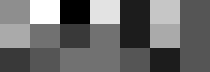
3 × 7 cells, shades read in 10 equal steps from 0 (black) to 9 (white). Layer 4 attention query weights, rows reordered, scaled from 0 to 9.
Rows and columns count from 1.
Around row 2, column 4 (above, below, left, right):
8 4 2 1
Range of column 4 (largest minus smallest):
4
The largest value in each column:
6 9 4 8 3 7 3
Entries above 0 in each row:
6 7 7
